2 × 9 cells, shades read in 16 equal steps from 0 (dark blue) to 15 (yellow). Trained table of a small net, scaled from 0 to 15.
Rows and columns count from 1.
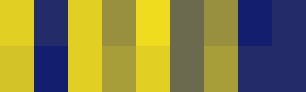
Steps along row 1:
down up down up down up down up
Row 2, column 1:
13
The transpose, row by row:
14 13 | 1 0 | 14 14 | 9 10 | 15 14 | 6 6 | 9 10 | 0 1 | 1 1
